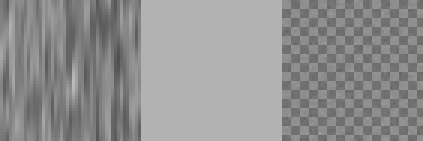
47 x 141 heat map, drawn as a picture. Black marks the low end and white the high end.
The table splits into one row of 3 panels. Panel 1,1: middling, streaked downward. Panel 1,2: high, flat. Panel 1,3: middling, checkered.
